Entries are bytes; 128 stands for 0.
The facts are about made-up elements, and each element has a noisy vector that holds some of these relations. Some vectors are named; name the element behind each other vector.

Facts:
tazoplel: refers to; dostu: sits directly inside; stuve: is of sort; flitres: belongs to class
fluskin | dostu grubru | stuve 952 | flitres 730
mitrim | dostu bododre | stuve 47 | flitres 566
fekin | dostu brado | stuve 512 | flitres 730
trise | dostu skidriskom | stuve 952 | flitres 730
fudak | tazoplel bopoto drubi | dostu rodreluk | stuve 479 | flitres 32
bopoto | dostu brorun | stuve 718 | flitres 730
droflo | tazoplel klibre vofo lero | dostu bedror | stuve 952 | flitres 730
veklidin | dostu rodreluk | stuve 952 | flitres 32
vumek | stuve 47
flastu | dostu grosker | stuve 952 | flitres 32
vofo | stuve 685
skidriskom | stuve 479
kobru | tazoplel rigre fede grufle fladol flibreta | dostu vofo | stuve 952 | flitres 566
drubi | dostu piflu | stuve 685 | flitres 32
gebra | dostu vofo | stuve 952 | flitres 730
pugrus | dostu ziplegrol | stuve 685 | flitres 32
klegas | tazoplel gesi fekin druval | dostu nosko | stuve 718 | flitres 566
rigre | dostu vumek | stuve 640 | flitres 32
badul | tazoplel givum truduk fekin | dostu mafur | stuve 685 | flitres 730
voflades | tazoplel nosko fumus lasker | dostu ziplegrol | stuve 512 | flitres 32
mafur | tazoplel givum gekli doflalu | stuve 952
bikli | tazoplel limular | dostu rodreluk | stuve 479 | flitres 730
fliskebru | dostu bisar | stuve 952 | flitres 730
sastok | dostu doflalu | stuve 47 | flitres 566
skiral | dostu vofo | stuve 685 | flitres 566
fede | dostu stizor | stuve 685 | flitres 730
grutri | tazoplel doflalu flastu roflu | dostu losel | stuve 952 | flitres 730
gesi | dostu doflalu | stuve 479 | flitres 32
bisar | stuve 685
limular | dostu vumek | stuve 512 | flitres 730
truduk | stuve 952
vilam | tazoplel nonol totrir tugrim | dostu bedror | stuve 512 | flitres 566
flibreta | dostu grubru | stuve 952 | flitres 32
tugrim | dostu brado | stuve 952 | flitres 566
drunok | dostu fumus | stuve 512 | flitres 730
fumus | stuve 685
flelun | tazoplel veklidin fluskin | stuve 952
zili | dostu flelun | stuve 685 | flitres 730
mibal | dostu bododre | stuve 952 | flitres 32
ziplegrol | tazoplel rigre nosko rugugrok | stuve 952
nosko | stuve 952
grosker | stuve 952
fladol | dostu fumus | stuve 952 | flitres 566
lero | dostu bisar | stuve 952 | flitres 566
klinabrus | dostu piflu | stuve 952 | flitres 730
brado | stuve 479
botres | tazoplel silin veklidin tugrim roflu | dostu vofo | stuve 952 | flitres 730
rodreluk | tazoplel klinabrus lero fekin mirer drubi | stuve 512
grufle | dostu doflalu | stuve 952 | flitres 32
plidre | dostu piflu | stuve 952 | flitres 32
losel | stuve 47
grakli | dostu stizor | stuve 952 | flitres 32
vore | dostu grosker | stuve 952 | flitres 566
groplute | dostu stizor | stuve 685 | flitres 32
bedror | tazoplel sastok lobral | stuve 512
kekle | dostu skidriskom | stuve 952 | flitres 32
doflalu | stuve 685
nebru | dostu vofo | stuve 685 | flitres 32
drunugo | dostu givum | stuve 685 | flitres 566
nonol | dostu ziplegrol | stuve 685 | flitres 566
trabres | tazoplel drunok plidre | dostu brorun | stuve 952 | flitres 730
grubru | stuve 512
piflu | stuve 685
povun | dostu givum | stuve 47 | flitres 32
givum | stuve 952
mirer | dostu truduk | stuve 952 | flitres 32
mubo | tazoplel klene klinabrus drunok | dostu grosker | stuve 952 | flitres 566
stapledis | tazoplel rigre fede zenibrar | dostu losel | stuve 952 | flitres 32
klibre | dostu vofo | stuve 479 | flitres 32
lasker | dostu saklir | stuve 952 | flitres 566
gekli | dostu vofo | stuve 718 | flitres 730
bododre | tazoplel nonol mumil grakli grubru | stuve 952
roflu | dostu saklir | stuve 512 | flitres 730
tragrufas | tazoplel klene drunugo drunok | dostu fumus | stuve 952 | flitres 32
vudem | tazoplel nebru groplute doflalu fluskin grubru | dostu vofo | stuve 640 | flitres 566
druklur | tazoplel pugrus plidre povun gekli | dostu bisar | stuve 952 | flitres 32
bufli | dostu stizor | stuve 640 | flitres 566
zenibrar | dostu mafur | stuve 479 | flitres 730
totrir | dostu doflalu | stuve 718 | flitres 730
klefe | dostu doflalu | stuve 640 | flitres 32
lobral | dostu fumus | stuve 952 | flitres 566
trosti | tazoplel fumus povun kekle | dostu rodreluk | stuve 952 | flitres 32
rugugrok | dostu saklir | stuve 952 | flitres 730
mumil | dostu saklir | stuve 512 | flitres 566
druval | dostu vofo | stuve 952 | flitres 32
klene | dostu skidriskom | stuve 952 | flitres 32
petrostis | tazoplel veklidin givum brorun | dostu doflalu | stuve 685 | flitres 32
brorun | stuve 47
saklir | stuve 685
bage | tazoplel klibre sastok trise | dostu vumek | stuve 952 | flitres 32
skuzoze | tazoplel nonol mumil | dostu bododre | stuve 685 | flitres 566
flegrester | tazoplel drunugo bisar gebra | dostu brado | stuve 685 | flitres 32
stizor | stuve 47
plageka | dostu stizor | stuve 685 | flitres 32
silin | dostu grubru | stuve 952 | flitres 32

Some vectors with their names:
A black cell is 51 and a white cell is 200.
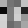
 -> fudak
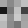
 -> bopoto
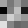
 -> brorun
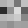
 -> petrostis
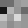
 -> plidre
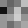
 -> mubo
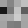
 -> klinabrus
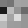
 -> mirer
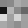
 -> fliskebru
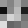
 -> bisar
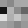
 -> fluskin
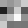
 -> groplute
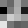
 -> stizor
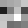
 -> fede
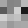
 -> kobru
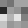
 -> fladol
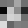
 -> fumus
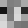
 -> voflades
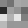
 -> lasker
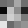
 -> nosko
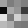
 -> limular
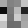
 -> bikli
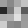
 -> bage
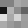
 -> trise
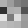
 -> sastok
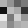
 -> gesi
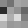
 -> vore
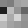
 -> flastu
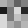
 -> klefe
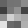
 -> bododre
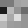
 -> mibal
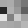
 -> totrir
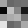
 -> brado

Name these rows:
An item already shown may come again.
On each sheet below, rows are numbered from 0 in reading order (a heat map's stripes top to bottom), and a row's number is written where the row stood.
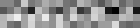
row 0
skuzoze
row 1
stapledis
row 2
mumil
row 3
vofo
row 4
rodreluk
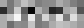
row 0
drunugo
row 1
zenibrar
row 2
sastok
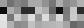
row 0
rigre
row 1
grufle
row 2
roflu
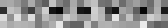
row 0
grufle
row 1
klibre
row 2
stizor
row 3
doflalu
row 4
klegas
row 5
stizor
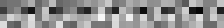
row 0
bododre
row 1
bufli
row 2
bododre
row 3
groplute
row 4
stapledis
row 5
roflu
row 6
klibre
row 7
bikli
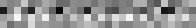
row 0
flegrester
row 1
stapledis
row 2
trabres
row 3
mitrim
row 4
nonol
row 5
vudem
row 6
grakli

